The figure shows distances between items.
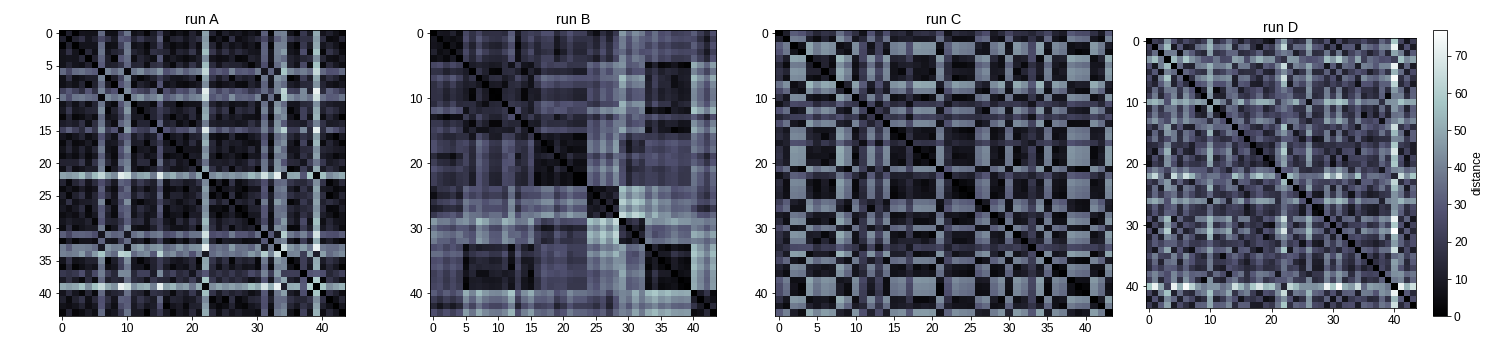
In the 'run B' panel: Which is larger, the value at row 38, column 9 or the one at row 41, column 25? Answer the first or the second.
the second
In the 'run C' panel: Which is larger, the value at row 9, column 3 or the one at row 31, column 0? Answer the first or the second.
the second
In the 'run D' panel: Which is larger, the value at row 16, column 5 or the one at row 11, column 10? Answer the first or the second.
the second
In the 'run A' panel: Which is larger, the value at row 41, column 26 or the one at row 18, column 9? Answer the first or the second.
the second
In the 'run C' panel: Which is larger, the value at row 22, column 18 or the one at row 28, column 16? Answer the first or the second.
the first
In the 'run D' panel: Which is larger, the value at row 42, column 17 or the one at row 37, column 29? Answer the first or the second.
the second
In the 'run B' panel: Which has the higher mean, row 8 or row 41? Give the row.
41
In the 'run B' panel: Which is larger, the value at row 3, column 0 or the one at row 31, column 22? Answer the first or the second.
the second
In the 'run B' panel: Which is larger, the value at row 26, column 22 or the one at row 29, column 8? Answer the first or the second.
the second
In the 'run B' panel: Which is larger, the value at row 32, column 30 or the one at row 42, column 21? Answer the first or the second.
the second
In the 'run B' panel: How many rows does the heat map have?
44
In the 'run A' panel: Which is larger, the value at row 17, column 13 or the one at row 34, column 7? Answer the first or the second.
the second
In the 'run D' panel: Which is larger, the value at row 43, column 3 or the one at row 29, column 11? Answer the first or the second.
the first
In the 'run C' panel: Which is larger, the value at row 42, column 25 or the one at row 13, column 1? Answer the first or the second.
the second
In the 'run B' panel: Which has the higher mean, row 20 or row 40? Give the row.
40
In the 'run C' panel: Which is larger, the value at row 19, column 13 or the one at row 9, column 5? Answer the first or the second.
the second
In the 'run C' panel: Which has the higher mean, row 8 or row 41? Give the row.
8
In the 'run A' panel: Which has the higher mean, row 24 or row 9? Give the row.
9
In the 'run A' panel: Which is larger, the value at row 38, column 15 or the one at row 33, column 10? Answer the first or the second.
the first
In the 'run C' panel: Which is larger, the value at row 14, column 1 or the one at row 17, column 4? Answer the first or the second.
the first
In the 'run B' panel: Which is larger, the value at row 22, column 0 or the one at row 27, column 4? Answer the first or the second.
the first
